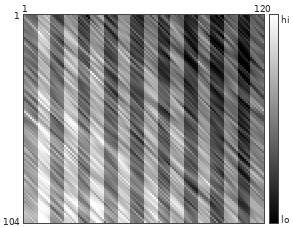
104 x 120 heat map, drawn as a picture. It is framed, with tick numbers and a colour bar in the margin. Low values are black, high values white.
Ninth with the lowest average: top right. Stripes: upright, repeating 9 times. Ninth with the highest average: bottom left. Slope: up to the bottom left. Histogram: bell-shaped. Average level on the scale: 50%.
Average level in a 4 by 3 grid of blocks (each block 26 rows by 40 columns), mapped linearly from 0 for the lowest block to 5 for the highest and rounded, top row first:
3 1 0 | 4 2 1 | 4 3 2 | 5 4 2
